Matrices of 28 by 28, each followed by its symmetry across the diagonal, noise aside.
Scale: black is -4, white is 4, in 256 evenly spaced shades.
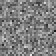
antisymmetric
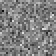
neither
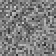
symmetric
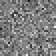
symmetric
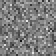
neither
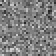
antisymmetric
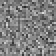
antisymmetric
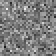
neither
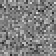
neither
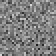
neither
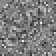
symmetric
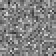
symmetric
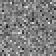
antisymmetric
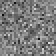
symmetric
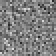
antisymmetric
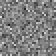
symmetric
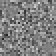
antisymmetric
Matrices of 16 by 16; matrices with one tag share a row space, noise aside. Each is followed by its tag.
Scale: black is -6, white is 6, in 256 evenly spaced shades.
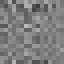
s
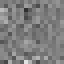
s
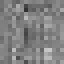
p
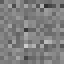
p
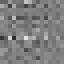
s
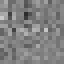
s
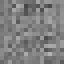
p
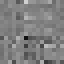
p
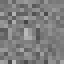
s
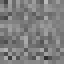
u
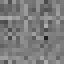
u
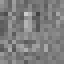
s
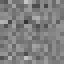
s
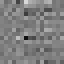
p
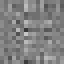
p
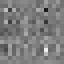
u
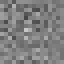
s
